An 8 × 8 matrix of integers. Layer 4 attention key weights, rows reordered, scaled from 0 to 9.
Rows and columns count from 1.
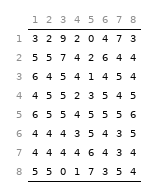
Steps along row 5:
down same down up same same up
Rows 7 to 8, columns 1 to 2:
4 4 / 5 5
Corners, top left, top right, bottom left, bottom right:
3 3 5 4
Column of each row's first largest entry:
3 3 1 2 1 5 5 5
